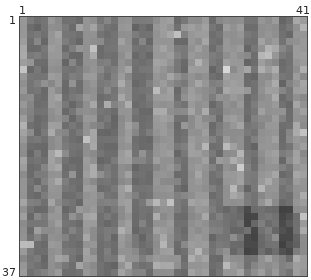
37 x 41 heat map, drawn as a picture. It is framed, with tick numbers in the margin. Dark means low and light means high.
Odd patch: lower, in the bottom right. Slope: none. Ninth with the lowest average: bottom right. Stripes: upright, repeating 8 times.
